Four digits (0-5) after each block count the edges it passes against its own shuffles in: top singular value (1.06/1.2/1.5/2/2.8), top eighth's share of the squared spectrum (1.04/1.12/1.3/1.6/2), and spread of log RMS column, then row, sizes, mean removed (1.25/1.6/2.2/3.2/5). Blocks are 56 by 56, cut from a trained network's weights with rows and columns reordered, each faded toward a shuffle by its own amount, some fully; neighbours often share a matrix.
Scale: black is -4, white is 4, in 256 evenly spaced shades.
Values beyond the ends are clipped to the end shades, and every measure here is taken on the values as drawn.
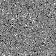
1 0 0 0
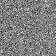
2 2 0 0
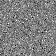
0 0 0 0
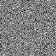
3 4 1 2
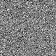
0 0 0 0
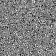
0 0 0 0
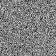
2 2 0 0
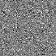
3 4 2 2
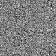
3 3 1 0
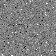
1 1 0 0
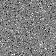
0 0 0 0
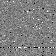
3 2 0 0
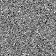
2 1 0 0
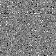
2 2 0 1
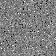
0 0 0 0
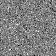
1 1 0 0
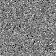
1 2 0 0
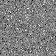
1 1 0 0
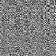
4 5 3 2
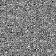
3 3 1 1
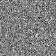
2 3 1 1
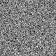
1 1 0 0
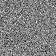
1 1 0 0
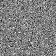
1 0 0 0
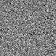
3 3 1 0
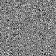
3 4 2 1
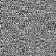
3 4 2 1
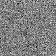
2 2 0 0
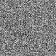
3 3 1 0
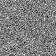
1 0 0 0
